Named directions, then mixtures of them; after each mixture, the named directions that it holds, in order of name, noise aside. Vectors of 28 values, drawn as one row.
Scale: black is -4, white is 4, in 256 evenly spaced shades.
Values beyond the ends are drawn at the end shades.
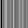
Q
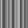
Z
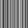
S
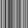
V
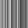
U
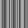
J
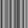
Z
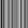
Q, Z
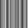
J, V, Z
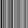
Q, V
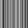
S, Z
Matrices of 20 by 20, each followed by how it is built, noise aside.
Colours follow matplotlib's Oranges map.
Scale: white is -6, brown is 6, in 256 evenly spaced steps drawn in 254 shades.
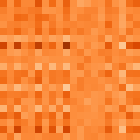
low rank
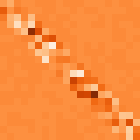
banded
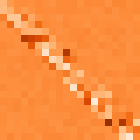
banded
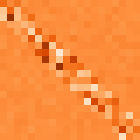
banded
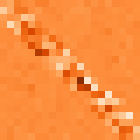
banded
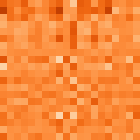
low rank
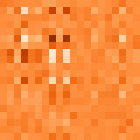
low rank
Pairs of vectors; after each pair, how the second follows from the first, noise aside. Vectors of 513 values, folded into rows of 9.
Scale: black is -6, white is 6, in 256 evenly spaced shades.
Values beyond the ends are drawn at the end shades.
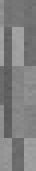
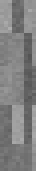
reversed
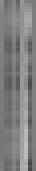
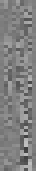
sign-scrambled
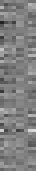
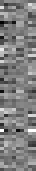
scaled up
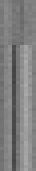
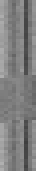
wrapped around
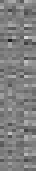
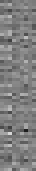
reversed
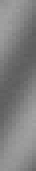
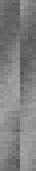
wrapped around
